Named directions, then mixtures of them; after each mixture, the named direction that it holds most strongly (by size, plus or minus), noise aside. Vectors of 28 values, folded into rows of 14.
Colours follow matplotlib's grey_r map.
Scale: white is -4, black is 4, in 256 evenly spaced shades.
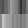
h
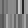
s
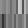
s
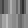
h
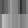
h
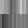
h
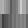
h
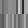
s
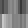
h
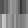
h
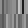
s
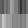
h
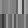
s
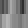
h
